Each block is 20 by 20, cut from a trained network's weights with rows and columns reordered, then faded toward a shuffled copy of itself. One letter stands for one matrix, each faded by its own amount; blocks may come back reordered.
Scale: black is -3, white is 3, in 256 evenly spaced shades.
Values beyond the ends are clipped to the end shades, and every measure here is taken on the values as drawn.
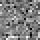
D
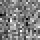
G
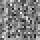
G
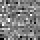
D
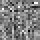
G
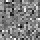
G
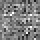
D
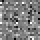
D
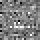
D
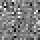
D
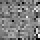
D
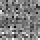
D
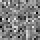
G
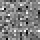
D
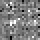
D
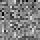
D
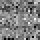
D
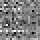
D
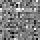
D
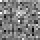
D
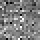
D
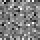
G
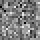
G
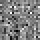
G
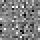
D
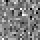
G
